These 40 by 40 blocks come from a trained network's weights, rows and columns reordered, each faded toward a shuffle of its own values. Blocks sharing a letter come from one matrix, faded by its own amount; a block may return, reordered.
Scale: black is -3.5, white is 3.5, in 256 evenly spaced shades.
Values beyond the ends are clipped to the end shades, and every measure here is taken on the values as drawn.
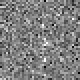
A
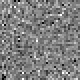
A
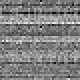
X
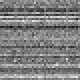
X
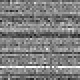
X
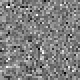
A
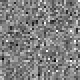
A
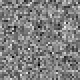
A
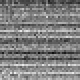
X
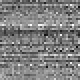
X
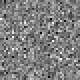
A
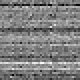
X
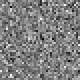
A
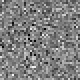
A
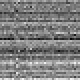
X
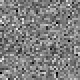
A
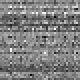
X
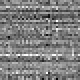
X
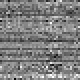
X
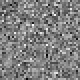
A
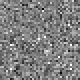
A
